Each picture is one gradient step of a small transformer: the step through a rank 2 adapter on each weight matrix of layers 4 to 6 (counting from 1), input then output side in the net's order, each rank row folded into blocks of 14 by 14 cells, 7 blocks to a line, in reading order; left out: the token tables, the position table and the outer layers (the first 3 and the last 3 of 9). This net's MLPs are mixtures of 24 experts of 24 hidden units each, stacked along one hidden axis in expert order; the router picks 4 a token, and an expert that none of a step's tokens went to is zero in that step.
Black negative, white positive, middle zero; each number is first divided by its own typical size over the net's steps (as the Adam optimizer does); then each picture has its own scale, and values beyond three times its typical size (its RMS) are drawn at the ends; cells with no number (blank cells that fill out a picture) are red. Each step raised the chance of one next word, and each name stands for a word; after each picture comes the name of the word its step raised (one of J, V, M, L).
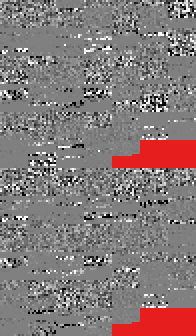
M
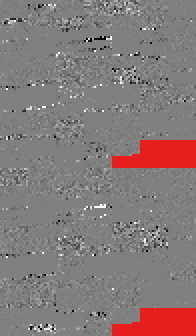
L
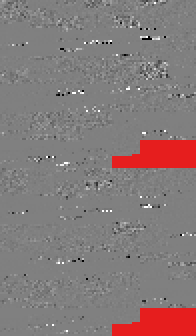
L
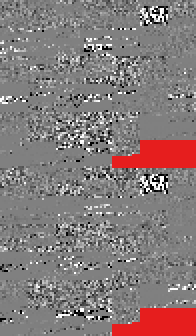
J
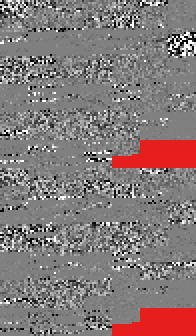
M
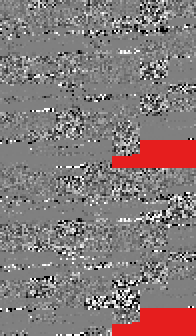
J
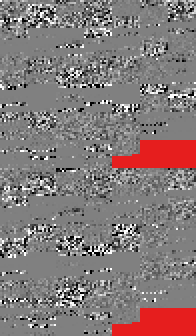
M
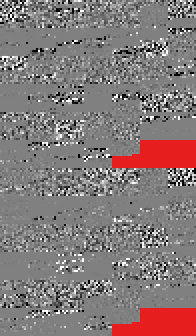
J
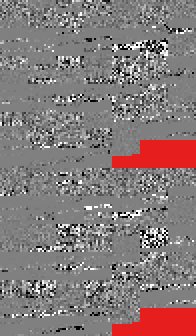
J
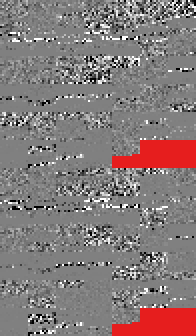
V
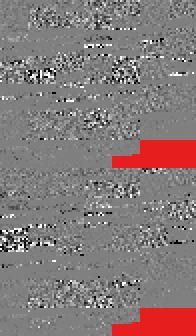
L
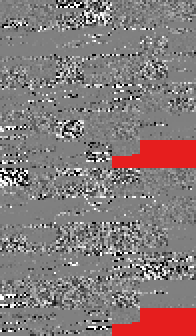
J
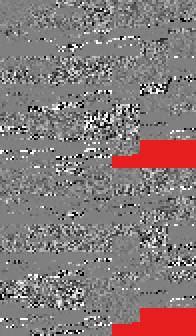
M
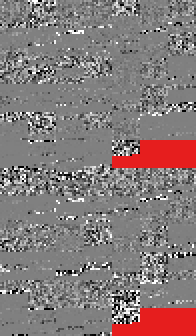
V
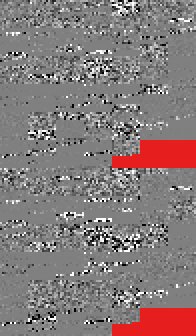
V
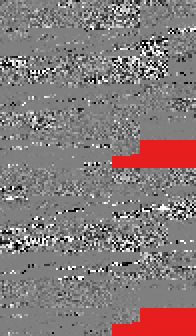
V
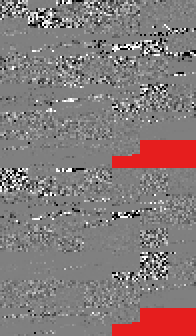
L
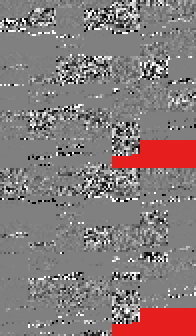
V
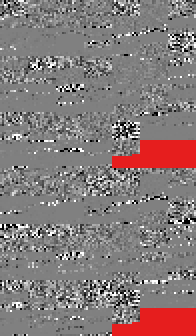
M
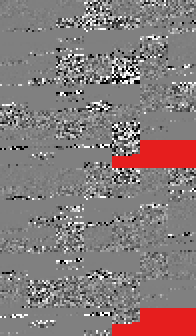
J
